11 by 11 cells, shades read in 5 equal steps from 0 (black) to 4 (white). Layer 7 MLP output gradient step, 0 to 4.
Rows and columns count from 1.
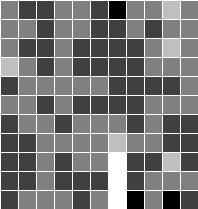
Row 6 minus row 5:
1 0 -1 0 -1 -1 0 0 1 1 0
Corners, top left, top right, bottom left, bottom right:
2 2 1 1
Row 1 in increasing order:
0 1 1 1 2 2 2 2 2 2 3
